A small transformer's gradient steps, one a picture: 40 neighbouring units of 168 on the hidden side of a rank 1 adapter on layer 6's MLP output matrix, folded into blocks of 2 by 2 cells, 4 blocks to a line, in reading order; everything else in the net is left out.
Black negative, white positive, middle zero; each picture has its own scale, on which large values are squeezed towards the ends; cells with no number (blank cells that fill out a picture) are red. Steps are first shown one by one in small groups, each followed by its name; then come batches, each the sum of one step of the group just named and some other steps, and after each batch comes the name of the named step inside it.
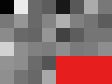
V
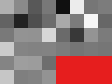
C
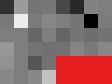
V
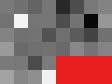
C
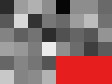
V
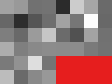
C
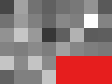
V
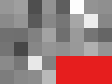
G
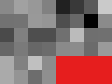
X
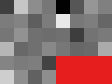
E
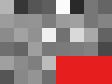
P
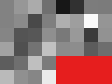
G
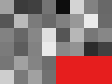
P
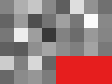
E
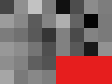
E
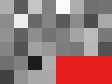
P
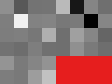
P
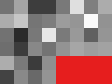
G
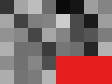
E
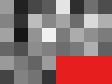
P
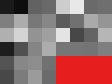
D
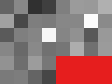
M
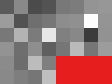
M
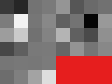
D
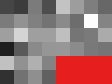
D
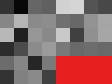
D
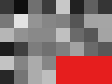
D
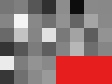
M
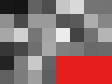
D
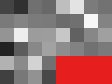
D
